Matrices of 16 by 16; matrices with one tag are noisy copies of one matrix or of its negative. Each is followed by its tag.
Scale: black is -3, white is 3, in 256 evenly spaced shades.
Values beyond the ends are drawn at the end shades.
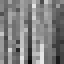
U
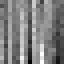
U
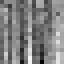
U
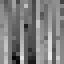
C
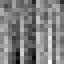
C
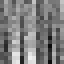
C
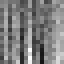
U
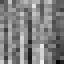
U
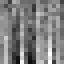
C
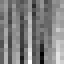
U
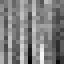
U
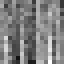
C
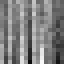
U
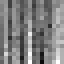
U
